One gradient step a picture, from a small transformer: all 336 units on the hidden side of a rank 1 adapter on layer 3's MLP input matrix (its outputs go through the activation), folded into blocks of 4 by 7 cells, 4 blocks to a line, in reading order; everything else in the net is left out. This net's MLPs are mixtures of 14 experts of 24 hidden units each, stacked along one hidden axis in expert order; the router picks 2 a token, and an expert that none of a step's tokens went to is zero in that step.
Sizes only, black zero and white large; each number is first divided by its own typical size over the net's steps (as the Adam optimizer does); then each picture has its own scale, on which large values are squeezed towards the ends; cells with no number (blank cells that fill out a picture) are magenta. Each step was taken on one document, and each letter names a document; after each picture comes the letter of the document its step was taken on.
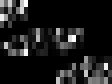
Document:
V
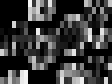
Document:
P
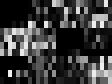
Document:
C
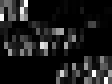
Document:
V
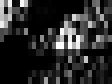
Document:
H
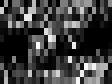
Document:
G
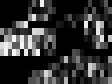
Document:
C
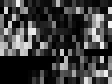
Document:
C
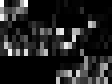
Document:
V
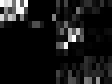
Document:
V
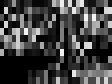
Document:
C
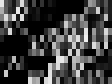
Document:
H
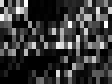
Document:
H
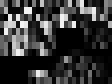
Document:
C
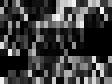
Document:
G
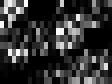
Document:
V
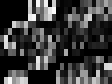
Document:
P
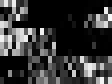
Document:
C
